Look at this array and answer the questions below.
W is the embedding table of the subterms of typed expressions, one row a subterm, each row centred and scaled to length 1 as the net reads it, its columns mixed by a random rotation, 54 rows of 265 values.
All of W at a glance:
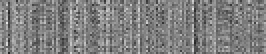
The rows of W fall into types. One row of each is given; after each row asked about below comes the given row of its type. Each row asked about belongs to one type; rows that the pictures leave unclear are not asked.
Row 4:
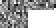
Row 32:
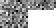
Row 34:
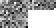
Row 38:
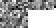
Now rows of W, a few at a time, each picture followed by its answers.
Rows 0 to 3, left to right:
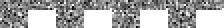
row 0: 34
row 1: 38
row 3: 38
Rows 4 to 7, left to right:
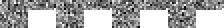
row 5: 32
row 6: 34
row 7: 38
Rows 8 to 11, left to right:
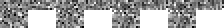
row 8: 34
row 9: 34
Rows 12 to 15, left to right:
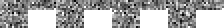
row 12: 32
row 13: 32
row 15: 38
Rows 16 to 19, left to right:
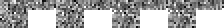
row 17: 32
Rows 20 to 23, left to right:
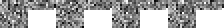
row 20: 4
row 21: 34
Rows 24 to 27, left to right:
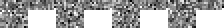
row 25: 38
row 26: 32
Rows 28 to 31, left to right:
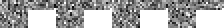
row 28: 4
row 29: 38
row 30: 4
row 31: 34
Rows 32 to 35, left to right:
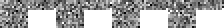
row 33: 4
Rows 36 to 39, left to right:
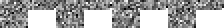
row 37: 4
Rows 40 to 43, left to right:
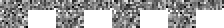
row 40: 34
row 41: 38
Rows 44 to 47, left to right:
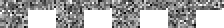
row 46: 34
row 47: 34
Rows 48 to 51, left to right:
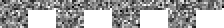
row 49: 38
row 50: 34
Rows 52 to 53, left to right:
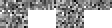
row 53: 32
